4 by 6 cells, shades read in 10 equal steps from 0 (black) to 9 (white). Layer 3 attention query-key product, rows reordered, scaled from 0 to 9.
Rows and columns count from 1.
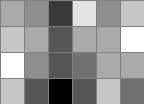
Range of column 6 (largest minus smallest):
5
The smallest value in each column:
6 3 0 3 5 4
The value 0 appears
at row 4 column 3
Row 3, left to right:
9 5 3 4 6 6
